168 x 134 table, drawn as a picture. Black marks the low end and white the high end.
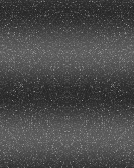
Stripes running across repeat 2 times from top to bottom. The left and right halves mirror each other. On average the colour sits 30% of the way up the scale. No row or column stands out.
